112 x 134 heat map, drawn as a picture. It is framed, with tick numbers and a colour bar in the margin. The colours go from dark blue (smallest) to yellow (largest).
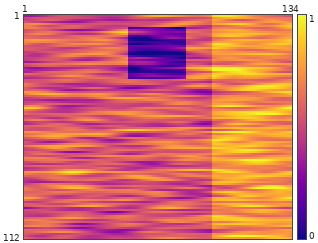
Seam: vertical, 70% of the way across, the right part higher. Average level on the scale: 60%. Ninth with the lowest average: top middle. Odd patch: lower, in the top middle.
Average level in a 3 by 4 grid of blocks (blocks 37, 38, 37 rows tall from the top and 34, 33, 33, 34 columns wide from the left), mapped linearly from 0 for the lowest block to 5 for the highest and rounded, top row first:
2 0 1 5
2 2 3 5
2 2 2 5
